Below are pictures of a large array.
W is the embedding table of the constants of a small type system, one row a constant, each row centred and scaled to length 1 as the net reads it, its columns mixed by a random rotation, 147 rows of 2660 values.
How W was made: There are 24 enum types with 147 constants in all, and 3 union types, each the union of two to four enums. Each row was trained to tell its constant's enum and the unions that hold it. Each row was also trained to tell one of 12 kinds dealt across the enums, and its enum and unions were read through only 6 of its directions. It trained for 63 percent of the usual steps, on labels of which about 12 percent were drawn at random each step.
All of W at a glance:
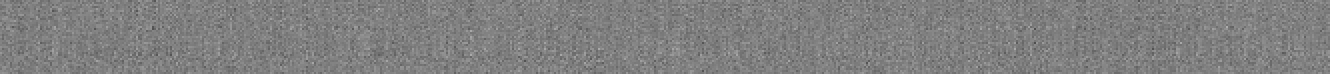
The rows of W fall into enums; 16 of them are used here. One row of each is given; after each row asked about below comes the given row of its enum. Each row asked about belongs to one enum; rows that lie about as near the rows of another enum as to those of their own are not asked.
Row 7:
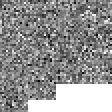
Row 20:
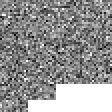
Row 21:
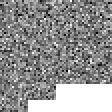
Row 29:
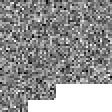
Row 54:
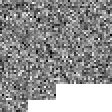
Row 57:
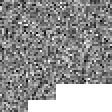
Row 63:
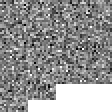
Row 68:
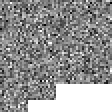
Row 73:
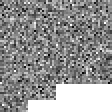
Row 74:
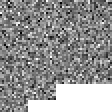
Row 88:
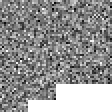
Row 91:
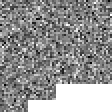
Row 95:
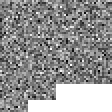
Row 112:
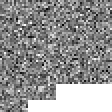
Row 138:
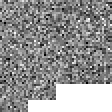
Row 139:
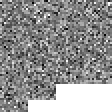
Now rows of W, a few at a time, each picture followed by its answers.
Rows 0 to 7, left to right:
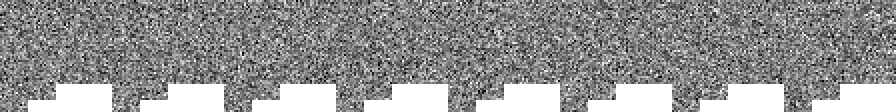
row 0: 68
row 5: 95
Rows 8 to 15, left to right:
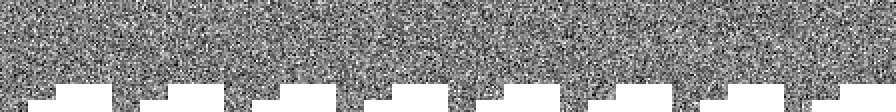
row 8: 29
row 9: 20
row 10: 91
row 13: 57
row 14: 63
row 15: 95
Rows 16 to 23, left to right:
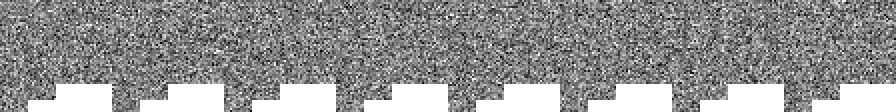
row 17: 20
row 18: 91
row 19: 138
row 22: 112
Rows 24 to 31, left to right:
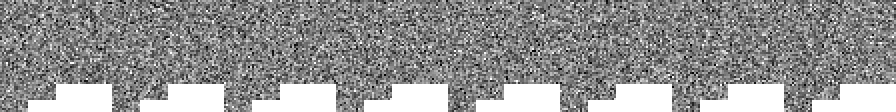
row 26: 73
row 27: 112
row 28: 7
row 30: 112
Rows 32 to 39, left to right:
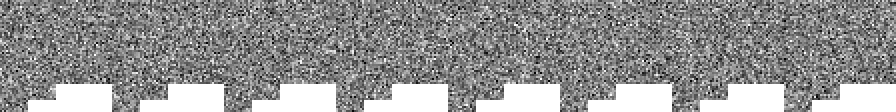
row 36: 91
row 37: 95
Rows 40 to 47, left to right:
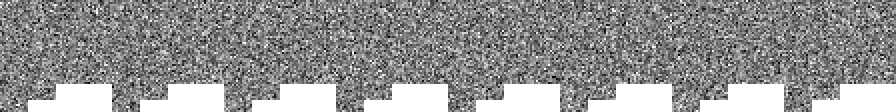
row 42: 29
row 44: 88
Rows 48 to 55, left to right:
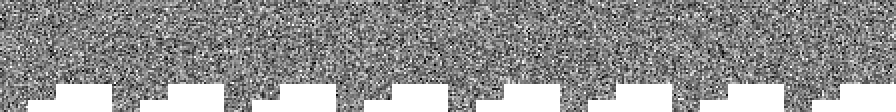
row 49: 20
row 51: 138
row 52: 91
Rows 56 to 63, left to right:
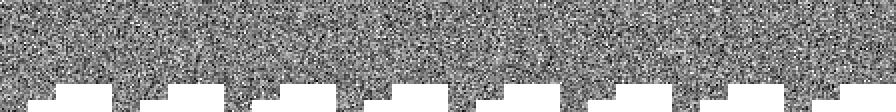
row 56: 95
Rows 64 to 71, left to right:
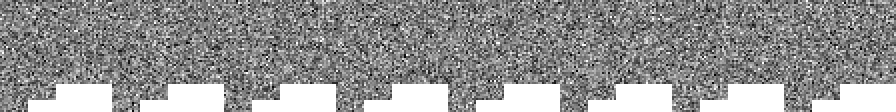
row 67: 95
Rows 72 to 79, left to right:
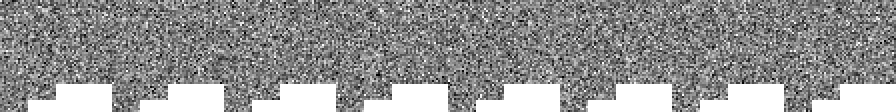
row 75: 73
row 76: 139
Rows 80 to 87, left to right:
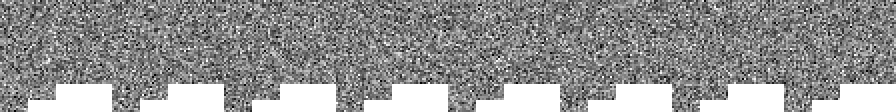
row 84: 68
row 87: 68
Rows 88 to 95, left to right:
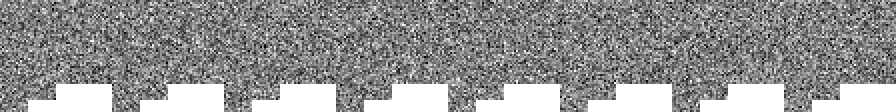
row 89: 29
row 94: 139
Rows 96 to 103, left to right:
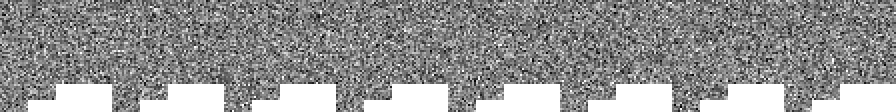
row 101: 29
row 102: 63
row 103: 57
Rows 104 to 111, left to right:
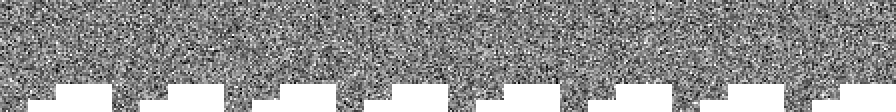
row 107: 73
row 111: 73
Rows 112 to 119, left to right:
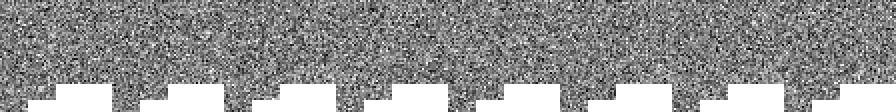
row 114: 29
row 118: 139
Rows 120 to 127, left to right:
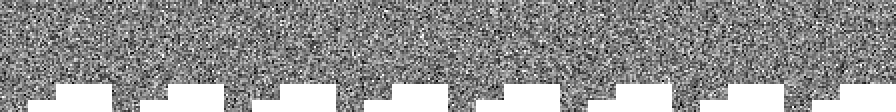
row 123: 68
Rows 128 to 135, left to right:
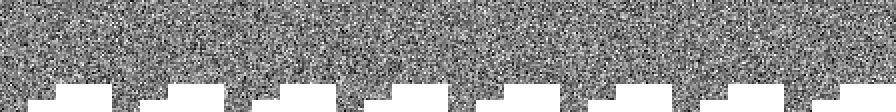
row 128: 138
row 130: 73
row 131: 20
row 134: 21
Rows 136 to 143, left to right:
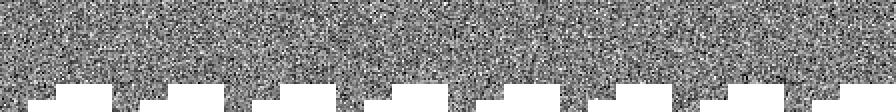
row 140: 57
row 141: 138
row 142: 88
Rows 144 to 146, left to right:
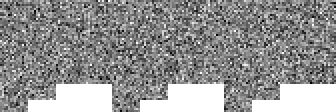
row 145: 20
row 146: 138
